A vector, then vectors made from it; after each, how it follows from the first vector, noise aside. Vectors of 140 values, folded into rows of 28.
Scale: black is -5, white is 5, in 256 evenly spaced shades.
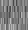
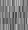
wrapped around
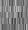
wrapped around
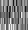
scaled up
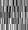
scaled up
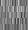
wrapped around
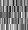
scaled up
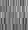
wrapped around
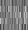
wrapped around
